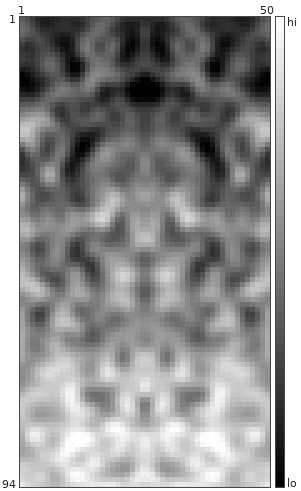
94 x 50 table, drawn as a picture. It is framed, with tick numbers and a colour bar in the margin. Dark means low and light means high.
Stripes: none. Grain: blotchy. Mirror symmetry: left to right. Odd rows or columns: none. Slope: up to the bottom. Lone odd cells: none.
